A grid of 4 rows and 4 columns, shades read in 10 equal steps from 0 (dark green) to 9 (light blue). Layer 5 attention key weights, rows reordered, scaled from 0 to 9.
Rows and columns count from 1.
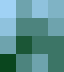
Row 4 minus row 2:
-8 0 2 -3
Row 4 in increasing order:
0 3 4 6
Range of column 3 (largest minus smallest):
5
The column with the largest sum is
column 1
